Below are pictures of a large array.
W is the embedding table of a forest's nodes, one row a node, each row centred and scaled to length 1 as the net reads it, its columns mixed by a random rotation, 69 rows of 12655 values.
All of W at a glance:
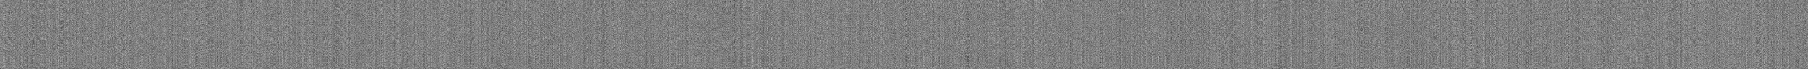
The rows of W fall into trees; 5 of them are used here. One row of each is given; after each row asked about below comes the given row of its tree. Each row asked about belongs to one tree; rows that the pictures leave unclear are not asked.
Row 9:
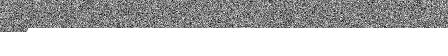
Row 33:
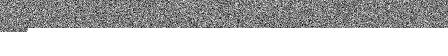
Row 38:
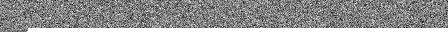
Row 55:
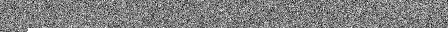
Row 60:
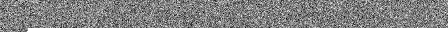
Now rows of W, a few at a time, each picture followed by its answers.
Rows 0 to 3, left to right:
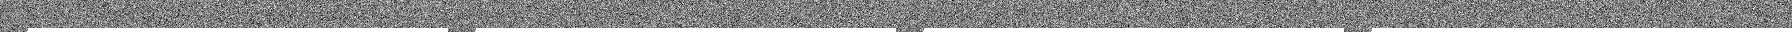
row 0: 55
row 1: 9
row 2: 9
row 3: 38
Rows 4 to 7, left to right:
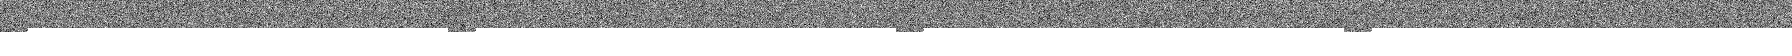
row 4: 55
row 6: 55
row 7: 60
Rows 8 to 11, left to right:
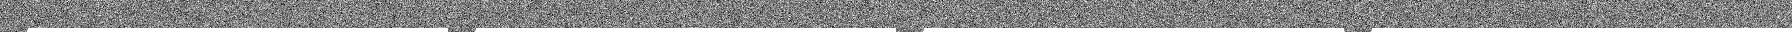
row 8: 9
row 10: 38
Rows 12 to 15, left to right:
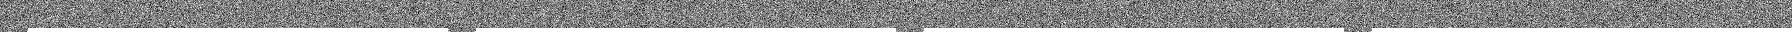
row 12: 38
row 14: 60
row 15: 55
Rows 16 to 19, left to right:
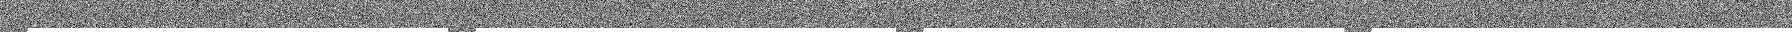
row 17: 55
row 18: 60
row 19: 60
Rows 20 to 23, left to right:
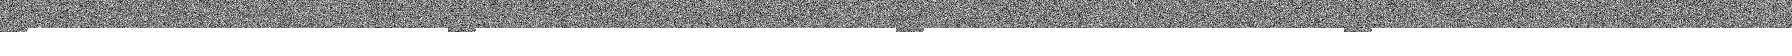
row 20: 9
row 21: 55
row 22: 38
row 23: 55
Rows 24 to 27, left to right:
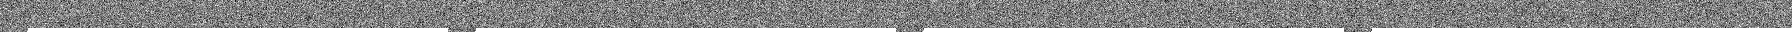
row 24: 38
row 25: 60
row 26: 9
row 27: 55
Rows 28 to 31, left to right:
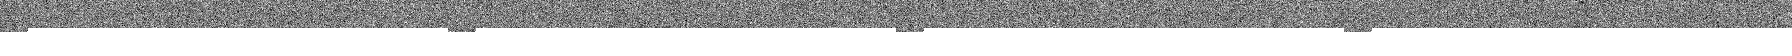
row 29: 33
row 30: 55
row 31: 60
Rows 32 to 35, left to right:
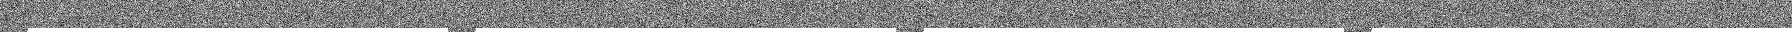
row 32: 38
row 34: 60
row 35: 9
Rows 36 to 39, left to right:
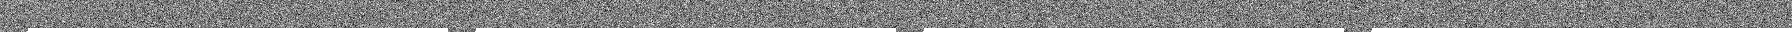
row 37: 38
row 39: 38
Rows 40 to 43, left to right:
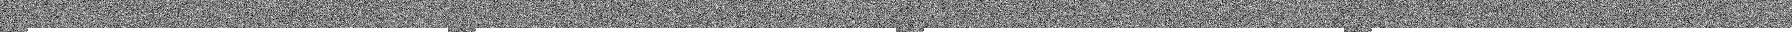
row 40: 55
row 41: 55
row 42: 55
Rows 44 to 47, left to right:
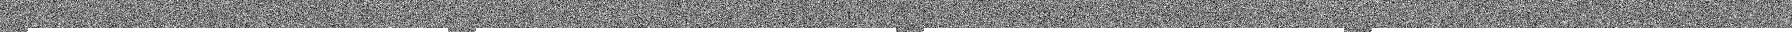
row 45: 33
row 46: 55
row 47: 60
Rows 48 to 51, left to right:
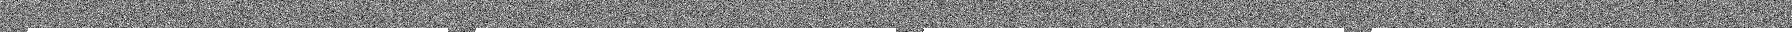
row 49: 9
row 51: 38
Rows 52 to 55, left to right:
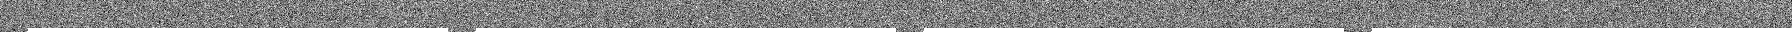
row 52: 55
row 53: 60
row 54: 38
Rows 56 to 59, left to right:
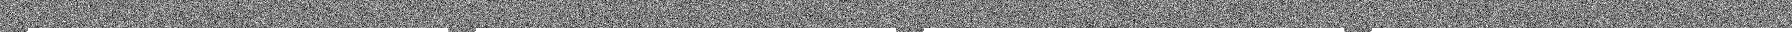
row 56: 60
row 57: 60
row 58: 33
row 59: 60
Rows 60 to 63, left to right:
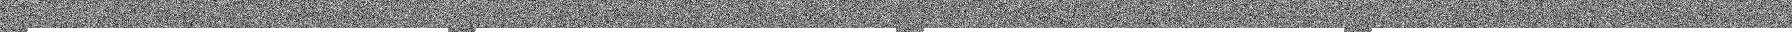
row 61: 60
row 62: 55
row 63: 60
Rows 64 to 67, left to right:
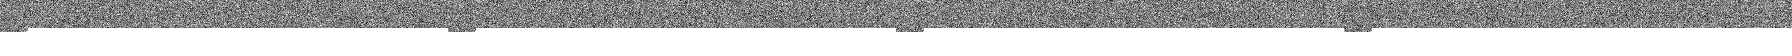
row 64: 38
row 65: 60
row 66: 60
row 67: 55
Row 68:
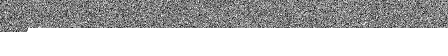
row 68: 9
